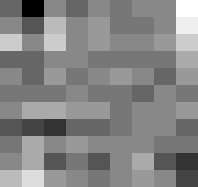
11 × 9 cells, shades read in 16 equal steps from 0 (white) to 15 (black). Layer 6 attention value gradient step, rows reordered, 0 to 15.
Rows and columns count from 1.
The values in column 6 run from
6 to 8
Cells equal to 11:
2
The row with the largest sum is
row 8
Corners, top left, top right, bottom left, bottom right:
9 0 4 11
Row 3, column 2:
7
